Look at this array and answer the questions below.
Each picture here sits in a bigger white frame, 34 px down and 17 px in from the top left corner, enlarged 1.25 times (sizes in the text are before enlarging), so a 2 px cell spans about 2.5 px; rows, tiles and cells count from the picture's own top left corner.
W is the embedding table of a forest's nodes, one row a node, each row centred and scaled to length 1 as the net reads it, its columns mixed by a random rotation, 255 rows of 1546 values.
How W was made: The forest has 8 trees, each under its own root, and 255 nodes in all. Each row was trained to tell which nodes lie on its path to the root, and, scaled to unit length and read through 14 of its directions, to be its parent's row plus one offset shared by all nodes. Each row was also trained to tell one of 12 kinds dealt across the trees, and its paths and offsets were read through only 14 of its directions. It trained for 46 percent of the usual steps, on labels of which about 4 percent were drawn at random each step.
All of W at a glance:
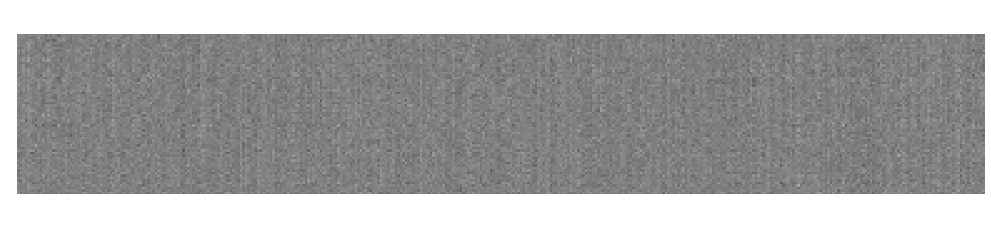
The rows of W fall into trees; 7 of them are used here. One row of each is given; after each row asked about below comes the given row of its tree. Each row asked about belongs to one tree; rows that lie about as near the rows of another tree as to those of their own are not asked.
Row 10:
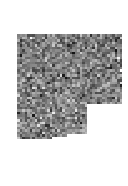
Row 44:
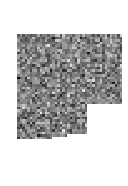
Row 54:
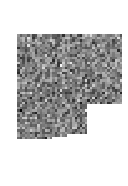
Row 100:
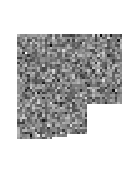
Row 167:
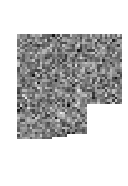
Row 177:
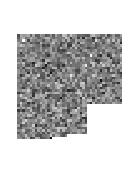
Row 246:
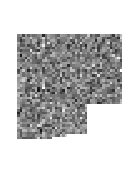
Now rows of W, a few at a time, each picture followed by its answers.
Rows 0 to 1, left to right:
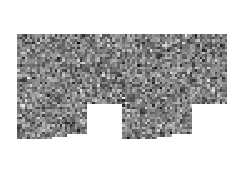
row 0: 44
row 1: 10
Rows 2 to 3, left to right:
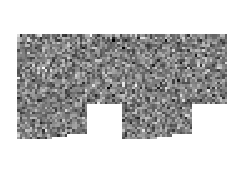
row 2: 167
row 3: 54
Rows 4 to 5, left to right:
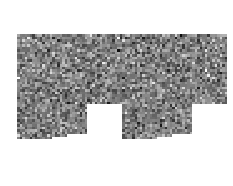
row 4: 246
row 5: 44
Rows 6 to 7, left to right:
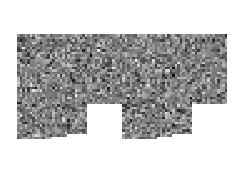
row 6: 167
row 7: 167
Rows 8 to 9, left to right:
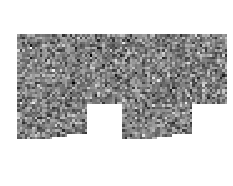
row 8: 167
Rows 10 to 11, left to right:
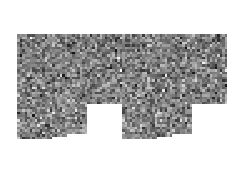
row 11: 167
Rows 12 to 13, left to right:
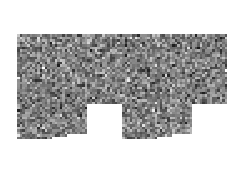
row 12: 100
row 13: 10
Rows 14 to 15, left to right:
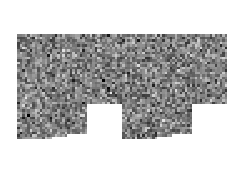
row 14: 44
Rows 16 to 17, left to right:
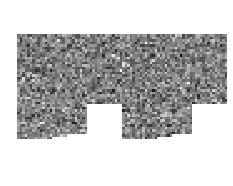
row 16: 177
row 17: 246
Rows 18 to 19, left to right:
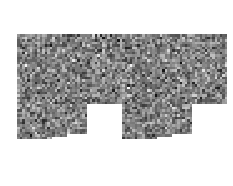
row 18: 100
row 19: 100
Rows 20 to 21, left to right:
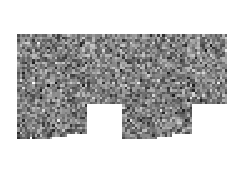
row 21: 100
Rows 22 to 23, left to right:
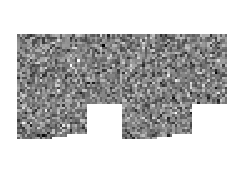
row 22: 177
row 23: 54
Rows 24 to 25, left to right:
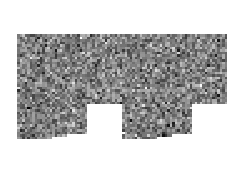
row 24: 10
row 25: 167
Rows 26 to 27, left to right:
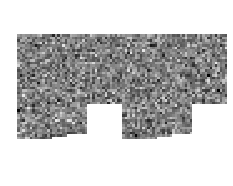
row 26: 167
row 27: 10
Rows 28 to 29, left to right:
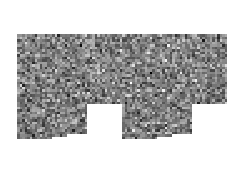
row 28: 100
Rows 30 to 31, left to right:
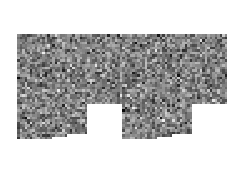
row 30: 44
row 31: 167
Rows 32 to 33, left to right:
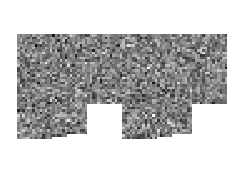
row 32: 167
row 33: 10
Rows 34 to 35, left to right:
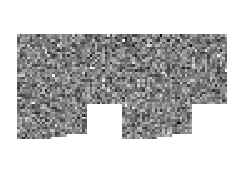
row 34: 10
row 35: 44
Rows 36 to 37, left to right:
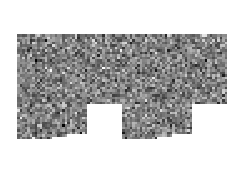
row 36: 246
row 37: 177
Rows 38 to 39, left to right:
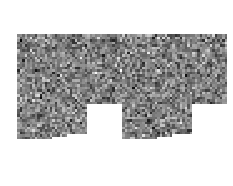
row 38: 54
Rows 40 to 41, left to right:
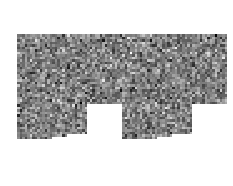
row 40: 54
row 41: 246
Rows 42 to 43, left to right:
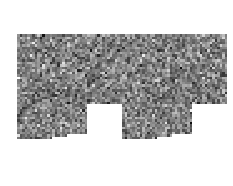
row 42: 246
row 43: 54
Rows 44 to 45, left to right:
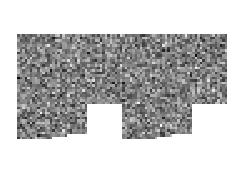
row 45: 10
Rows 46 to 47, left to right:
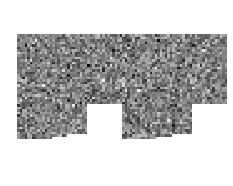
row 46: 54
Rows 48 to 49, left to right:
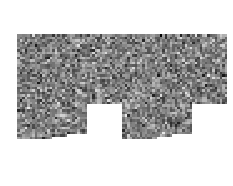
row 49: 44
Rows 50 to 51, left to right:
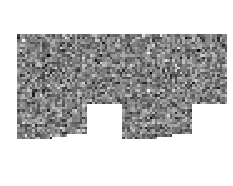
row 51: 167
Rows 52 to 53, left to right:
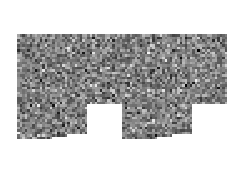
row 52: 167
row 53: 167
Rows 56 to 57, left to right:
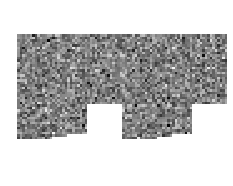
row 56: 10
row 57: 246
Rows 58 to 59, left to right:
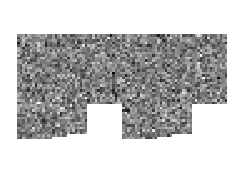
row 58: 54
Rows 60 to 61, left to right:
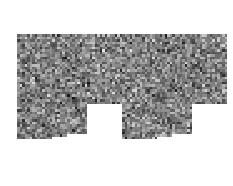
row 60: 100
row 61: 177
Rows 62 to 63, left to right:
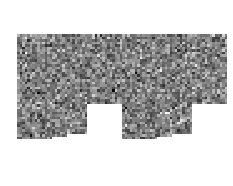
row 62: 100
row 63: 167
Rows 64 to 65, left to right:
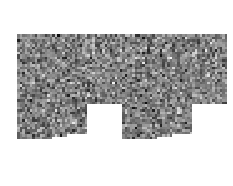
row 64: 100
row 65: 177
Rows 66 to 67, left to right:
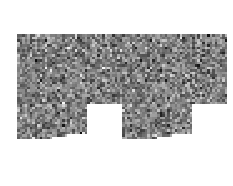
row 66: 246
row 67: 177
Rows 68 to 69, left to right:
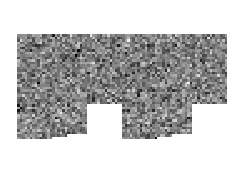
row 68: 167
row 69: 177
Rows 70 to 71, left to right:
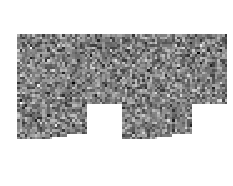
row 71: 10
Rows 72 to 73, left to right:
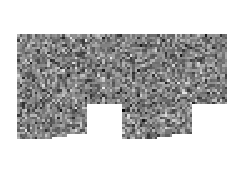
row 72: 10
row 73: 100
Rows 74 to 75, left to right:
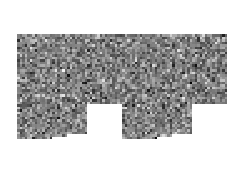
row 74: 54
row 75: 177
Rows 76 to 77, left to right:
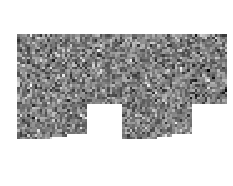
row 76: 54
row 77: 10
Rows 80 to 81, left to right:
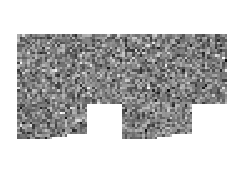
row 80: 167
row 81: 246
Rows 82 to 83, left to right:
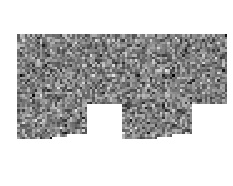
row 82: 177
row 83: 167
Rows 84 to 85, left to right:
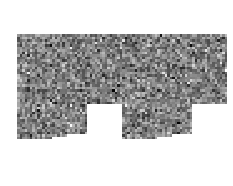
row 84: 246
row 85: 44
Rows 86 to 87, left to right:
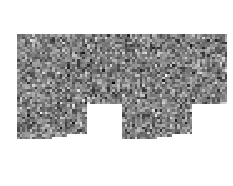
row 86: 44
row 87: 54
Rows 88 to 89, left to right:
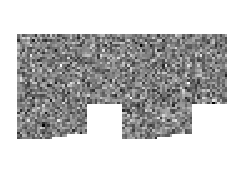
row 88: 246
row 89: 246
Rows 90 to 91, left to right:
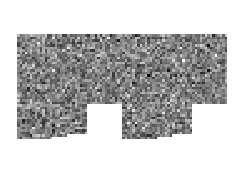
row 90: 167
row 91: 177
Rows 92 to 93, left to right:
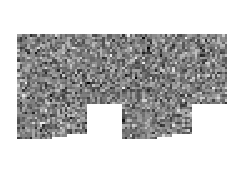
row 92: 246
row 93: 177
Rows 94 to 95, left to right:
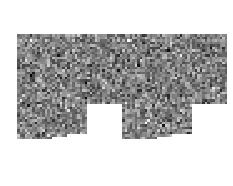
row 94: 177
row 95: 177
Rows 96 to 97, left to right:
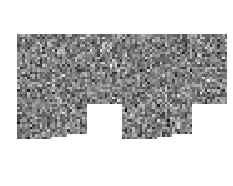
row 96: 54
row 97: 54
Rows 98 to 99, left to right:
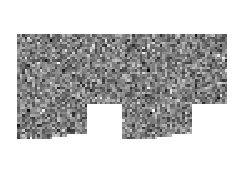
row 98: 44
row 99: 10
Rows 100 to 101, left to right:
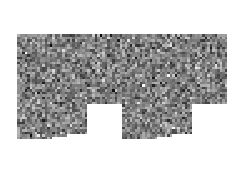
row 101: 54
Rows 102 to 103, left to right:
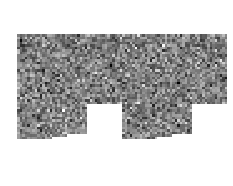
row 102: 100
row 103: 167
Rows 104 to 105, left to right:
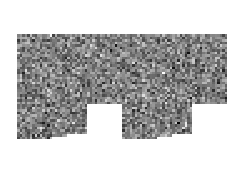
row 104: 10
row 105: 44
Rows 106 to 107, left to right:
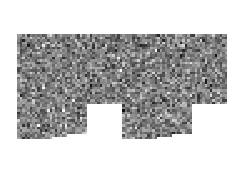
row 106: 10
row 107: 167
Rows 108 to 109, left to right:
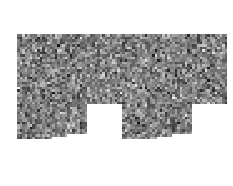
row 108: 246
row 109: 44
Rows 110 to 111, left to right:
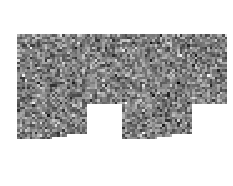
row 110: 167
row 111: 44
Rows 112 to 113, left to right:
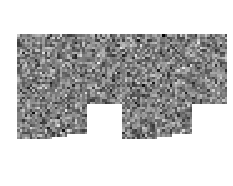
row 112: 167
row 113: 10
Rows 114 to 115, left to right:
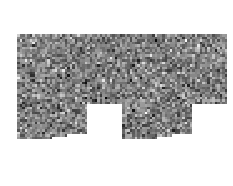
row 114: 167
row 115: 44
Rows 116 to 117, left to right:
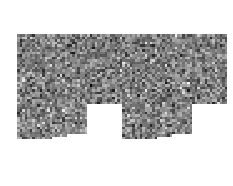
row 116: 10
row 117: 246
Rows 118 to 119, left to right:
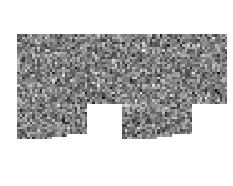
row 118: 54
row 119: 44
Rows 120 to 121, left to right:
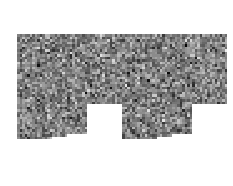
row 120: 10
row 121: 100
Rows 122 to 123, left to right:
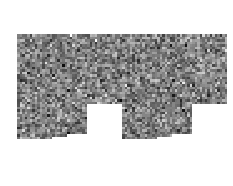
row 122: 44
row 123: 100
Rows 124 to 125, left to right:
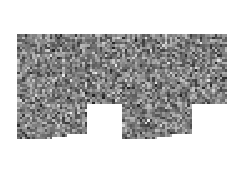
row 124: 54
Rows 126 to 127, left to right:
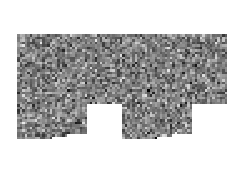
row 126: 177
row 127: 177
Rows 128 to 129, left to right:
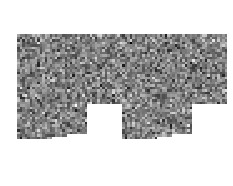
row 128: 167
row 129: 177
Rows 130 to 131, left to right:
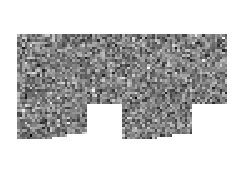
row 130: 10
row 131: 54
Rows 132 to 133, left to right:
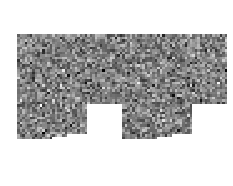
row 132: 177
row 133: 100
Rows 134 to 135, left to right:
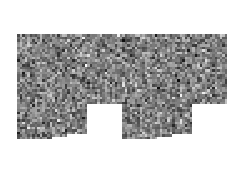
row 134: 177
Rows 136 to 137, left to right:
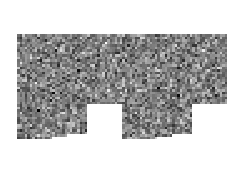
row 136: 246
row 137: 167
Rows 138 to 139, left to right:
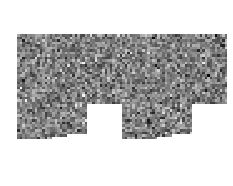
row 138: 167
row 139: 167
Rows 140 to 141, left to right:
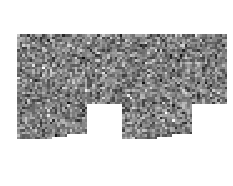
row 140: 10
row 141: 167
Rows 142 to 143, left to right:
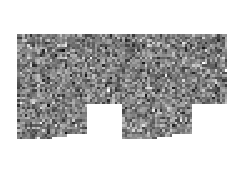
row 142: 177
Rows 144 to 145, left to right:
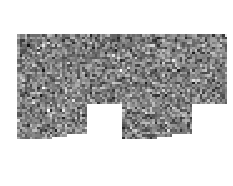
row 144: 10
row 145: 44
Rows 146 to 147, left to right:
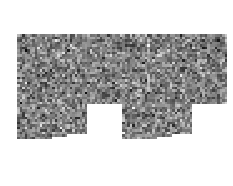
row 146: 54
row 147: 167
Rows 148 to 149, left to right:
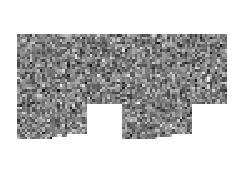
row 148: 177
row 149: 10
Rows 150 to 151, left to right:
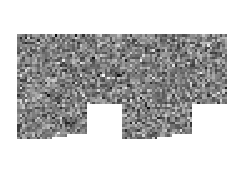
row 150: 44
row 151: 100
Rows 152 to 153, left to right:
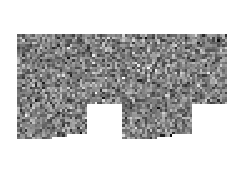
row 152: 54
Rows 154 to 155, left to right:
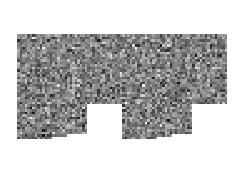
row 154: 10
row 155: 54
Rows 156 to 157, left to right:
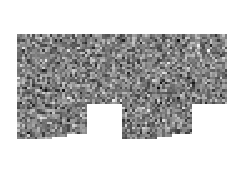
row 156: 10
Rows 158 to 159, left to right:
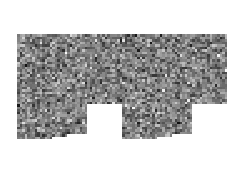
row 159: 44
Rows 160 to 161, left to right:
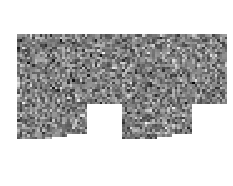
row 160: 54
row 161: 54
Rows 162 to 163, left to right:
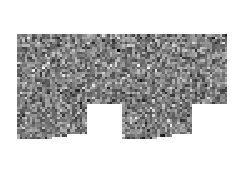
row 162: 54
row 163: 10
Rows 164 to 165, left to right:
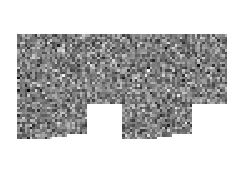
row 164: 54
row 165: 44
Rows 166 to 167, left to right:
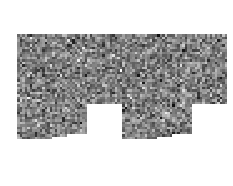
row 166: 177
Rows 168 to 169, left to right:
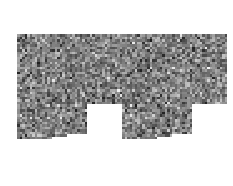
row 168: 167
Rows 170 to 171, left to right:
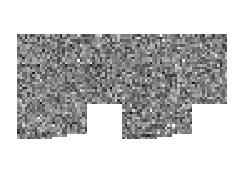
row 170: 177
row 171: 10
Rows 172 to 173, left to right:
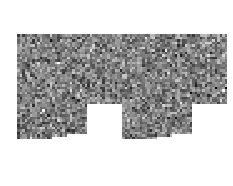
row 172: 44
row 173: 10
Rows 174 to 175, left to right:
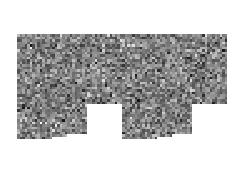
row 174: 100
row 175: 177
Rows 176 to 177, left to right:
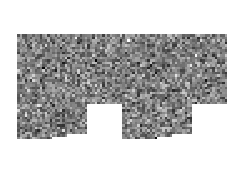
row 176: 44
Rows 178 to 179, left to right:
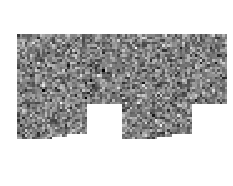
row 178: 177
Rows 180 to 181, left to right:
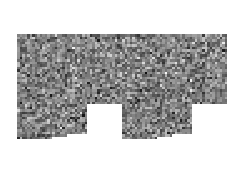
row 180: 10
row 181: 177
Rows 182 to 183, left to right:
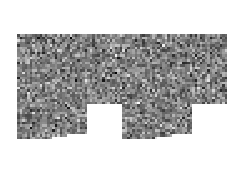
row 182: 44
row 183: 10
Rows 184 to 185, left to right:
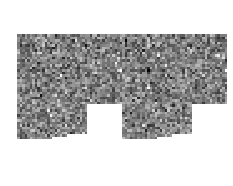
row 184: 54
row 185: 246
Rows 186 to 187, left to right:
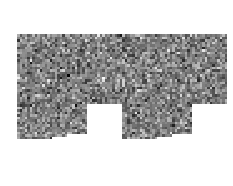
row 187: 167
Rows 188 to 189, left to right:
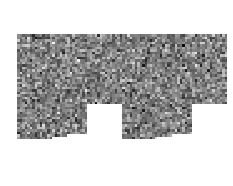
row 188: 177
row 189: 10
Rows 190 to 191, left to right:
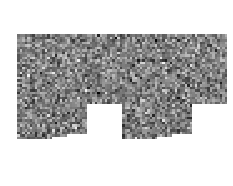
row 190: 177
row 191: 44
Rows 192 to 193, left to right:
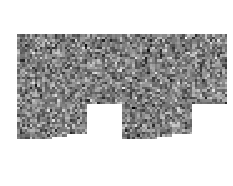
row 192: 54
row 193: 10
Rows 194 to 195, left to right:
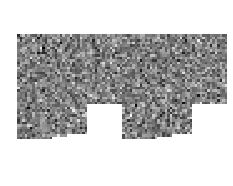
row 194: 177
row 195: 54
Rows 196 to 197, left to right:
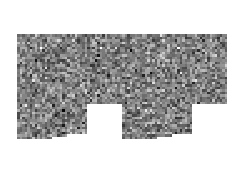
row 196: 177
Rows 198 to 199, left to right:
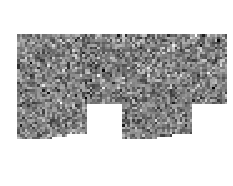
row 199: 167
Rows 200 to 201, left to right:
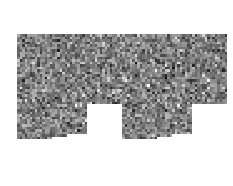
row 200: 167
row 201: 246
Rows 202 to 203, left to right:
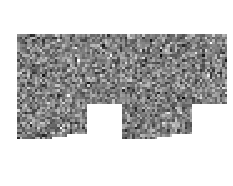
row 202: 177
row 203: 246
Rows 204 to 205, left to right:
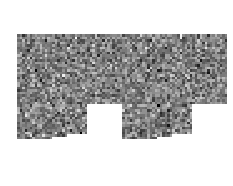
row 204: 54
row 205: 177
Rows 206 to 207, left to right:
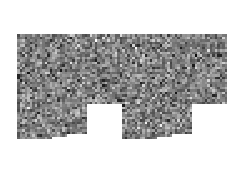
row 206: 44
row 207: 54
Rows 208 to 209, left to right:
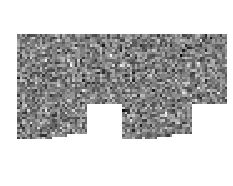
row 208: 177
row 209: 100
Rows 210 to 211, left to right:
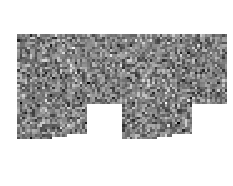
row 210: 246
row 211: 44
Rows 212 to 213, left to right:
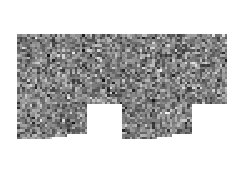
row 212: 44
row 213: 167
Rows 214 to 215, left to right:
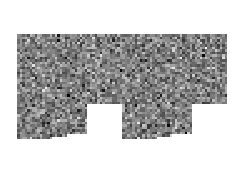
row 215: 246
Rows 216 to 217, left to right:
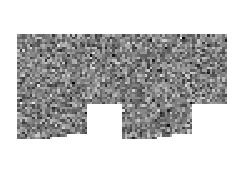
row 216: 167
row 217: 177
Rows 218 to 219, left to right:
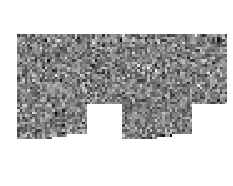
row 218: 177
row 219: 167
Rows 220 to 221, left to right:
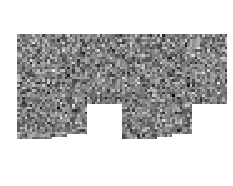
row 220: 167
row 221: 100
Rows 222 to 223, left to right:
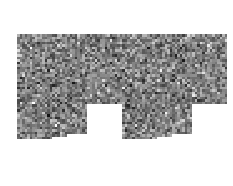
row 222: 167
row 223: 100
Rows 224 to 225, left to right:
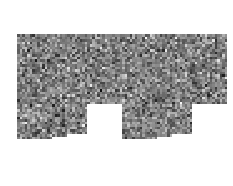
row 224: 177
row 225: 246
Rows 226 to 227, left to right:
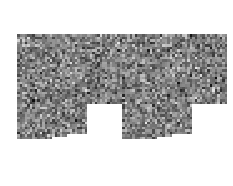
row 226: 177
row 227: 177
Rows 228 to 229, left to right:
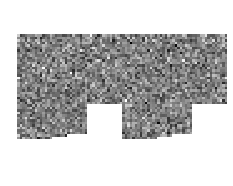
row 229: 177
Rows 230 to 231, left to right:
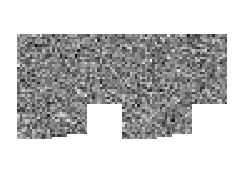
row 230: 167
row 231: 177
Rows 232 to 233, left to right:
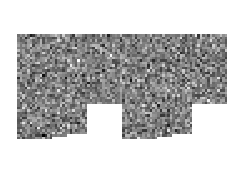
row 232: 177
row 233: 44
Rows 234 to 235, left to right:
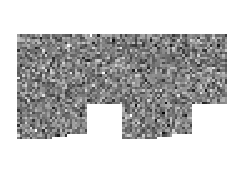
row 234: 167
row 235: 100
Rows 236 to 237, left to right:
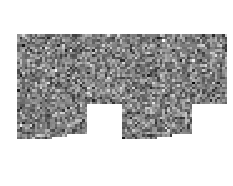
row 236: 167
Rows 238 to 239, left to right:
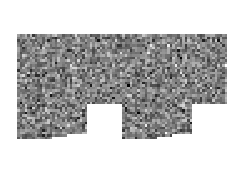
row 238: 10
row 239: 167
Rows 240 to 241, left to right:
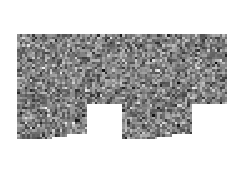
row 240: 10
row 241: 167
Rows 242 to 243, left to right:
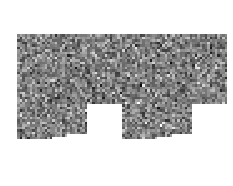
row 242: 54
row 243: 54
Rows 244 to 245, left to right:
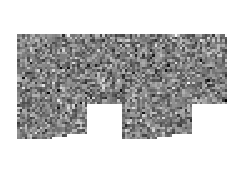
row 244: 54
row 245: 44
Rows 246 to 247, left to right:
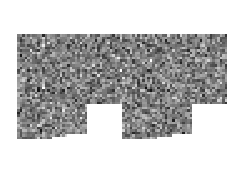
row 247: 10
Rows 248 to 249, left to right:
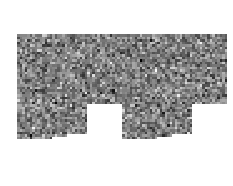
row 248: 177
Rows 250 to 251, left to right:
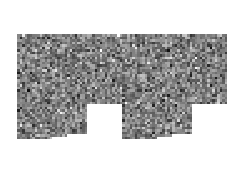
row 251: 177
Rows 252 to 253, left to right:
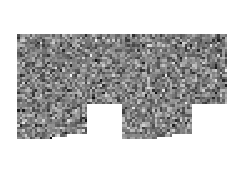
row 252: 177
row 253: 167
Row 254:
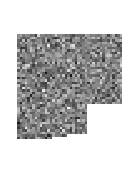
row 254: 54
